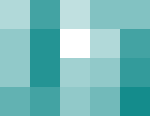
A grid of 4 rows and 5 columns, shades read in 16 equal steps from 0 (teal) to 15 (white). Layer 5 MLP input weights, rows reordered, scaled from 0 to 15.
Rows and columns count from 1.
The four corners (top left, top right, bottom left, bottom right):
10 7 5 0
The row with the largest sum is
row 1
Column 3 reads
11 15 9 8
